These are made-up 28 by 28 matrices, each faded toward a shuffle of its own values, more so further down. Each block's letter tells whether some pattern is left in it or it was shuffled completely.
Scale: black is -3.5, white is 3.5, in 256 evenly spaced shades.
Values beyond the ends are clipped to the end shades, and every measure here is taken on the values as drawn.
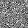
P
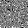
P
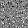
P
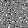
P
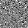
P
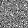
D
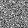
D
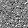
D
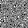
P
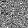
P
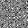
P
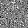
P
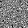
P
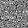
P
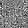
P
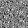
P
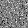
D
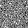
D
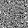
P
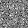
D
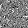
D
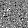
D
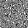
P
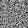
D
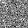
P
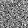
P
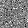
D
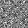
P
